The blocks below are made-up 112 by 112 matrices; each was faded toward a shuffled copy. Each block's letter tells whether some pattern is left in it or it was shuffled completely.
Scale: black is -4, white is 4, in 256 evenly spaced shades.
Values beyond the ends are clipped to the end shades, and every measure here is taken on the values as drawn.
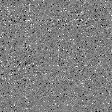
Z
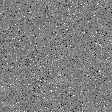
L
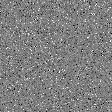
L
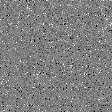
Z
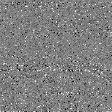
Z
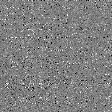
Z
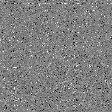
Z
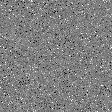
L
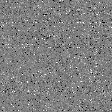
Z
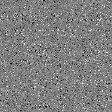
Z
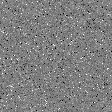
L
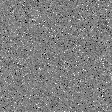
L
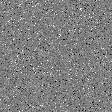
L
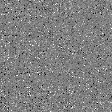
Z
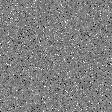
L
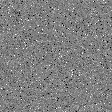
L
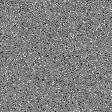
L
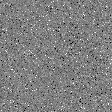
L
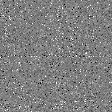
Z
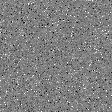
L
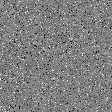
L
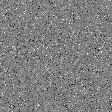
L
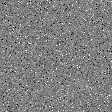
L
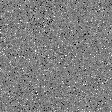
L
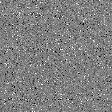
Z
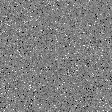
L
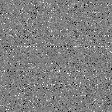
Z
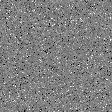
L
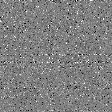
Z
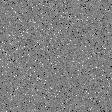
L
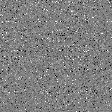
Z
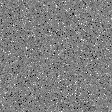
L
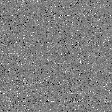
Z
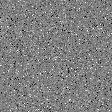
L
